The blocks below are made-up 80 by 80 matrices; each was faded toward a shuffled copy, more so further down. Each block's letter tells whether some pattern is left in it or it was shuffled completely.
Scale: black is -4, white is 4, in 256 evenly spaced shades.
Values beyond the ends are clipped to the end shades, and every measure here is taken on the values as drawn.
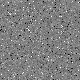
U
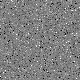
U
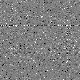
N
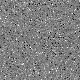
U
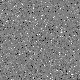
U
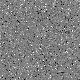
U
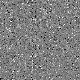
N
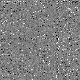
N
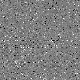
N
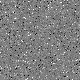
U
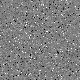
U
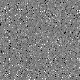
N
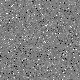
U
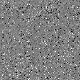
N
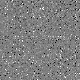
N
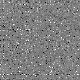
N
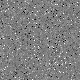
U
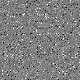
N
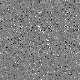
N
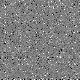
N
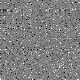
N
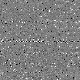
N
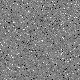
U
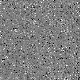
N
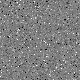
U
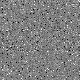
N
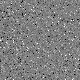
U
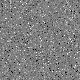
U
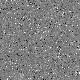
U
